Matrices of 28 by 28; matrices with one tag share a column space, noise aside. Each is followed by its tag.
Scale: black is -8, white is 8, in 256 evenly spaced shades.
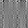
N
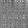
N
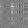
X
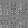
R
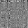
N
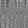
N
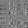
R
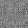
R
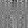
N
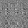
R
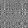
R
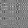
X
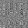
R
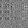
X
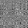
R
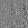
R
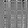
N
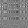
X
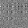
X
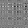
X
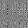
R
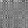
N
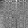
N
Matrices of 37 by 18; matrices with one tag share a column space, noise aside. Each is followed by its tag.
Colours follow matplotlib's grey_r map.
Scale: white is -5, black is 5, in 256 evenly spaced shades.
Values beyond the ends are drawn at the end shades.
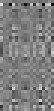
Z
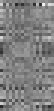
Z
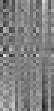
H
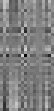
H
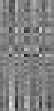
H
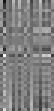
H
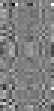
Z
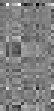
Z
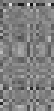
Z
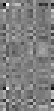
Z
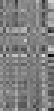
H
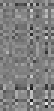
Z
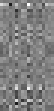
Z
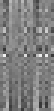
H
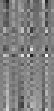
H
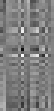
H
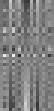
H
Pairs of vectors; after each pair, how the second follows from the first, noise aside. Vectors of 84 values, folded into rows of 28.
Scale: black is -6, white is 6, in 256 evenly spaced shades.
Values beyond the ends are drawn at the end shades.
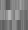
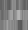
reversed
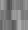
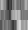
scaled up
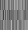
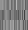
reversed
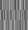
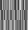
scaled up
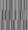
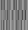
reversed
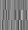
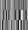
scaled up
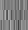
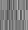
reversed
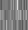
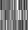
scaled up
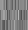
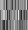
scaled up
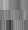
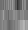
reversed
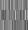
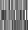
scaled up
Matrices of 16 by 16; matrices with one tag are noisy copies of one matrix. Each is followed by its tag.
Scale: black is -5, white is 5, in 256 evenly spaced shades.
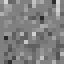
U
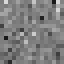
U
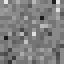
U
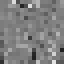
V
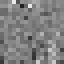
V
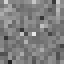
U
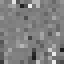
V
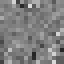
V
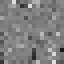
V
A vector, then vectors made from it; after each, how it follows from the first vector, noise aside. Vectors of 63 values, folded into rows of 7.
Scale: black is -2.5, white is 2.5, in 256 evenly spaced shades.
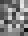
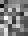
reversed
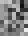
negated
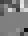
partly zeroed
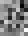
negated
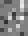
partly zeroed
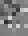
partly zeroed
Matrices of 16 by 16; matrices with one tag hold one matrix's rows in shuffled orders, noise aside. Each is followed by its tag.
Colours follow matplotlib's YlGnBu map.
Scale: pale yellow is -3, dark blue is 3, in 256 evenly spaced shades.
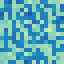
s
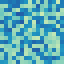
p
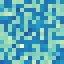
s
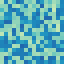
p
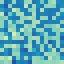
p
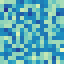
s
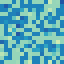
p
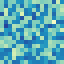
s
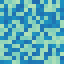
p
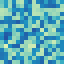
p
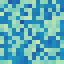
p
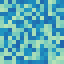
s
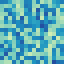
s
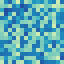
p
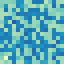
s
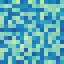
p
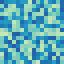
p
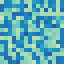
p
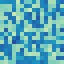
s
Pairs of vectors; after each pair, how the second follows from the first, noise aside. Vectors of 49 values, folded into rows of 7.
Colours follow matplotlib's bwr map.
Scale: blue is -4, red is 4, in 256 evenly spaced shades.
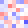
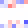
partly zeroed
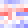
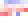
partly zeroed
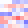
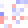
partly zeroed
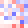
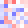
reversed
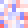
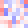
reversed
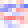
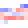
partly zeroed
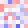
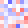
reversed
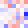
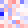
reversed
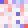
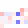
partly zeroed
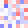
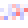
partly zeroed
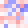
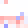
partly zeroed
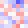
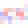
partly zeroed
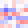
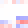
partly zeroed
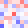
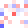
partly zeroed
